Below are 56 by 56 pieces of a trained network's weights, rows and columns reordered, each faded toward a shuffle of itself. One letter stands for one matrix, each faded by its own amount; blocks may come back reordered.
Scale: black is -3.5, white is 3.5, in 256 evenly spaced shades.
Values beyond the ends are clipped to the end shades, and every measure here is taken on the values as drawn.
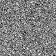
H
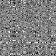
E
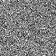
H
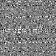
E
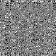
E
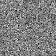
H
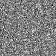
H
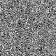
H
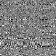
E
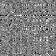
E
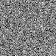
H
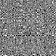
E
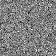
H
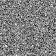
H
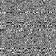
E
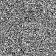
H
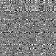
E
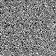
H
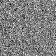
H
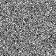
H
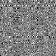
E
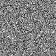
H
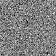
H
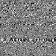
E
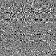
E
